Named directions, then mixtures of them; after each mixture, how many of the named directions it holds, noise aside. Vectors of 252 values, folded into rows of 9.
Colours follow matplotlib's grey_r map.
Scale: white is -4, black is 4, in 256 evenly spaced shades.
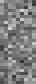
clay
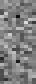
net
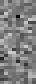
one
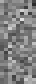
one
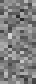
two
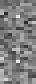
one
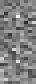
one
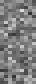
one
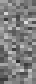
two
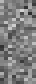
one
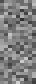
two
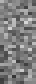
two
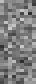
one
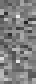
one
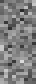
one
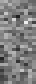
two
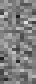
one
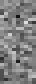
one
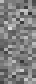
one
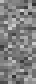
one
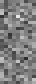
two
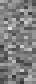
two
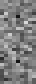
one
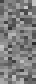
one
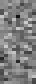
one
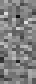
one
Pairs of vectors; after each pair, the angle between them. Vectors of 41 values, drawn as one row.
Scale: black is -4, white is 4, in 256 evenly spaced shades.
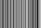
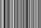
partly opposed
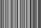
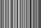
nearly parallel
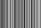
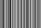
orthogonal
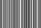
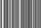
partly aligned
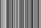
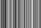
nearly opposite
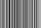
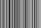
nearly parallel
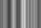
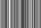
partly opposed
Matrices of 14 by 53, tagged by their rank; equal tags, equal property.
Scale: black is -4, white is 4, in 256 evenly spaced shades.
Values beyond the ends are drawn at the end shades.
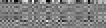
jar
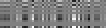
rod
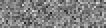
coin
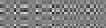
rod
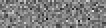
coin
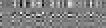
jar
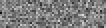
coin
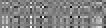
jar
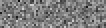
coin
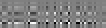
rod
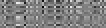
jar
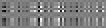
rod
